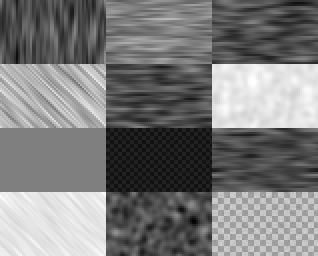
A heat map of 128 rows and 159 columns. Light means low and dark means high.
It is made of 4 by 3 panels. Panel 1,1: high, streaked downward. Panel 1,2: middling, streaked across. Panel 1,3: high, streaked across. Panel 2,1: low, slanting down to the right. Panel 2,2: high, streaked across. Panel 2,3: very low, blotchy, faint in contrast. Panel 3,1: middling, flat. Panel 3,2: very high, checkered, faint in contrast. Panel 3,3: high, streaked across. Panel 4,1: very low, slanting down to the right, faint in contrast. Panel 4,2: high, blotchy. Panel 4,3: low, checkered.
